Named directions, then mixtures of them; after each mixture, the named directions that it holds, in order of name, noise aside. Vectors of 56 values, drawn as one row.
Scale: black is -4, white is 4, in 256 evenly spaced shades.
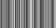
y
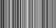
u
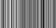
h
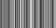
y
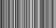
u, y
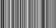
h, u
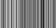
h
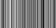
h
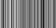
h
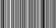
h, u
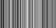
u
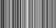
u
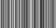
h, y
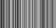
u, y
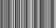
y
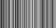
u, y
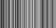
u, y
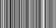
h, u
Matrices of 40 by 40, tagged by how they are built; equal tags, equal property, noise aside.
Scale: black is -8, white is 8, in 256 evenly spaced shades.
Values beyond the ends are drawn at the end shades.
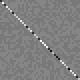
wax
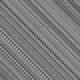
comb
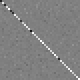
wax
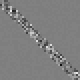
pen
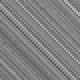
comb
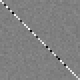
wax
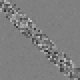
pen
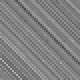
comb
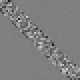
pen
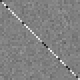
wax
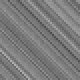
comb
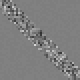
pen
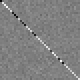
wax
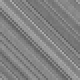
comb
